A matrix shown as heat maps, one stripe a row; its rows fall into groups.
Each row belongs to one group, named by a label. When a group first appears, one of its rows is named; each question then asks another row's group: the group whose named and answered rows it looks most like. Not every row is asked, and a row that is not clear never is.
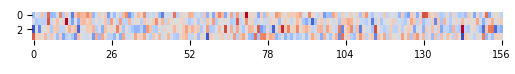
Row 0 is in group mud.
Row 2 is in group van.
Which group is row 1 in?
van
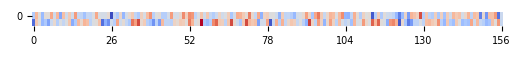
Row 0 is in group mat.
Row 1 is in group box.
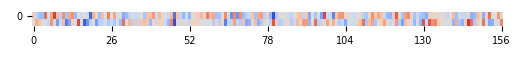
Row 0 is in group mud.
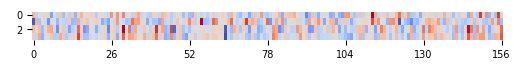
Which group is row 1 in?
box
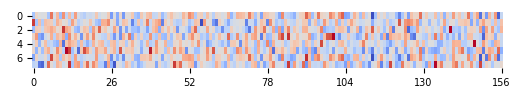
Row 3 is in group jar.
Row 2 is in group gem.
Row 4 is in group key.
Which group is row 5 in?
van
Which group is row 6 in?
mat
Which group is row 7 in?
jar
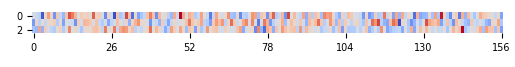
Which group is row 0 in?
jar
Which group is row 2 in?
van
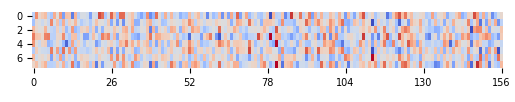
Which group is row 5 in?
mat
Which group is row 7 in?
gem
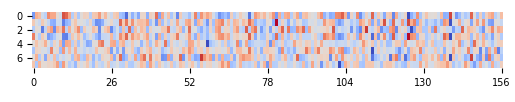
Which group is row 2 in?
jar
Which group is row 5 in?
mat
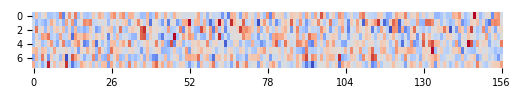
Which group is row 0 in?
key
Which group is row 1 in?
box
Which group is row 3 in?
mud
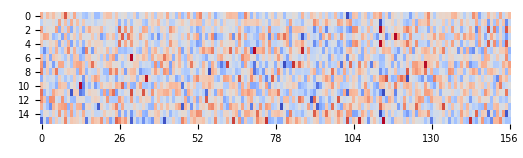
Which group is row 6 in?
van
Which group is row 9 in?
box
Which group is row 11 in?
van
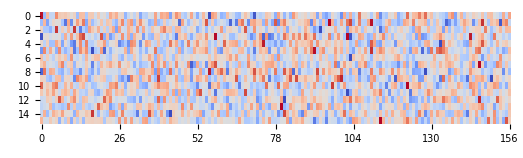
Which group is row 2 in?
van
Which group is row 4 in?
jar
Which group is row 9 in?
jar
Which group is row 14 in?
mud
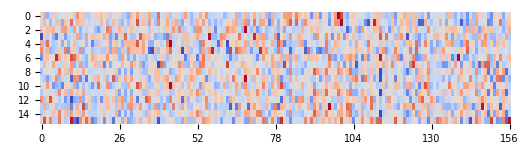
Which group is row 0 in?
jar
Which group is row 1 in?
jar
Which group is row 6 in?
gem
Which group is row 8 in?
mat
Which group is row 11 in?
mat
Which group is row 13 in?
key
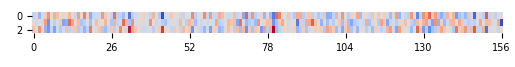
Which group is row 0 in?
mud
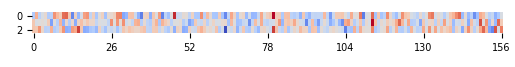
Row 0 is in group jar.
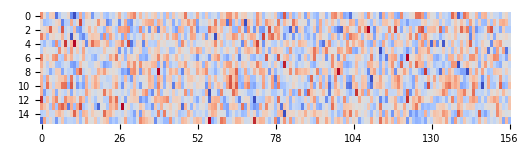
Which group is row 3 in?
van
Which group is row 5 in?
mat
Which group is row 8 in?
jar
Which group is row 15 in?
box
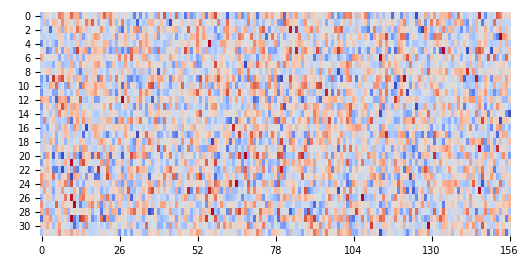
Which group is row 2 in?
jar
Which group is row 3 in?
box
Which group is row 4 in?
box
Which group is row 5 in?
jar
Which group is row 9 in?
mud
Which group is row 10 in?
mud
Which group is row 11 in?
box
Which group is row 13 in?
gem
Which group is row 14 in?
mat
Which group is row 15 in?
key
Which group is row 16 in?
van
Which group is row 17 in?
box
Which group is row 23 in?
key
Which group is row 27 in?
van
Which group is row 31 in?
mat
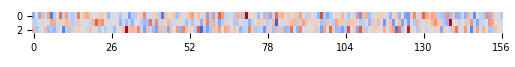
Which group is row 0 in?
mud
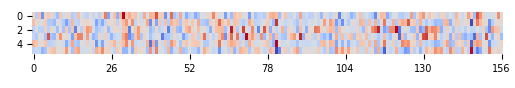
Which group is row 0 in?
van
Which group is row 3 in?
mud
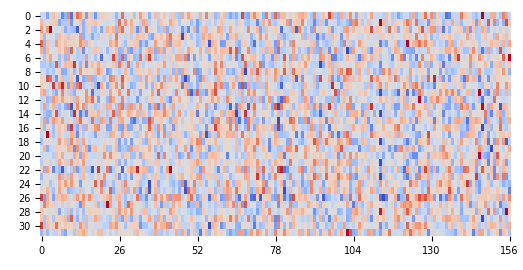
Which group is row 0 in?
key
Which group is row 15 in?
mud
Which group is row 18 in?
mat
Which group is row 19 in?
jar
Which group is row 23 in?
mat
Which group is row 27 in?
key
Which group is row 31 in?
key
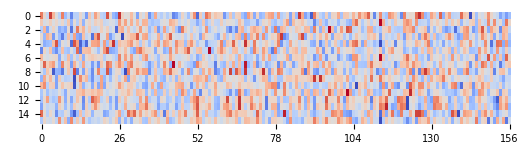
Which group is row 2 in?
key
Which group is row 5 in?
box
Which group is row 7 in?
key
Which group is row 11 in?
key
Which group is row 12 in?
box
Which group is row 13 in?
box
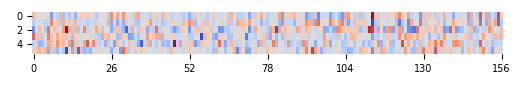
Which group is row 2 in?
gem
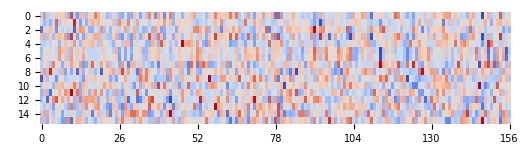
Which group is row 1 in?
van
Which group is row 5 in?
mat
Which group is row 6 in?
mat
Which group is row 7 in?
gem
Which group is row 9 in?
box
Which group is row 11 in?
jar
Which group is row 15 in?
key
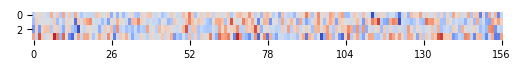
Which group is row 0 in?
mat
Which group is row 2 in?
van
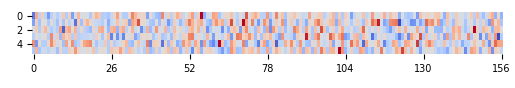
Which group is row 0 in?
box
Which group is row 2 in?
key
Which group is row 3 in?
mat
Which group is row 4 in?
box
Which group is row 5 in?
key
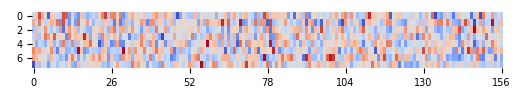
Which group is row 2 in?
key
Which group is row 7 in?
box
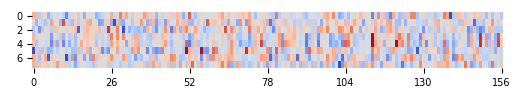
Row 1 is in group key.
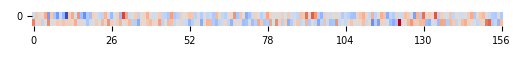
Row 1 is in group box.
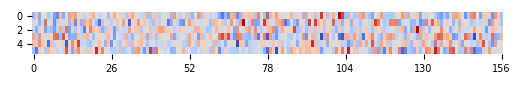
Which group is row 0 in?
key
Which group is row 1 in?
box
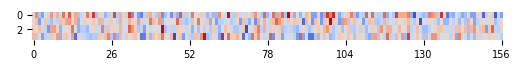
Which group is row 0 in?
jar
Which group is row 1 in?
jar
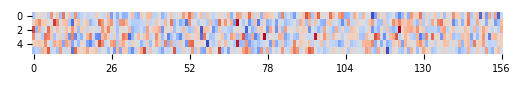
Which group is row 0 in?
mat
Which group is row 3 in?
box
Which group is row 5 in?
mud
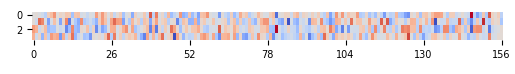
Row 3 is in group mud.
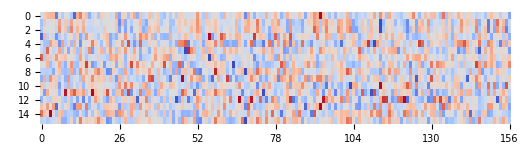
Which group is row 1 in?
mat
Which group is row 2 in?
mat
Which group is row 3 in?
box
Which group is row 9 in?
mud
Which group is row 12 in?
box
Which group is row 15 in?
key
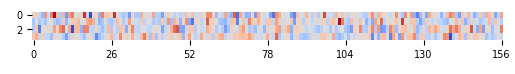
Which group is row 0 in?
mud
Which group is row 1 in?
key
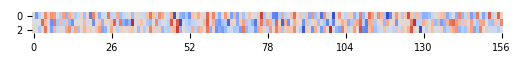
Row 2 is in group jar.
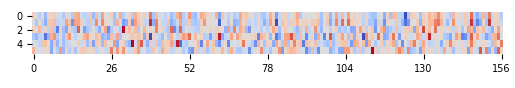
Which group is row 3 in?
box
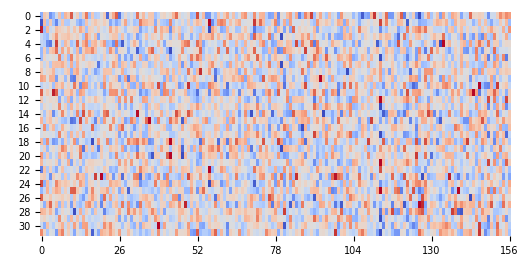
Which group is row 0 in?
jar
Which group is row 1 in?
box
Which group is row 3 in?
mud
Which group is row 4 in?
jar
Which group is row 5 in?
mud
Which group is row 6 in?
mat
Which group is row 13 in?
mat
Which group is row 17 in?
mat
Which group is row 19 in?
mud
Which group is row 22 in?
box
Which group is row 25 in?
gem
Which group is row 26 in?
van
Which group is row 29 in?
mat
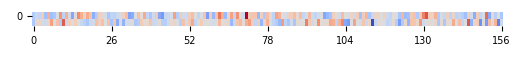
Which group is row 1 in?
mat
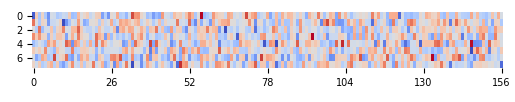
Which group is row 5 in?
gem
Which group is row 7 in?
jar
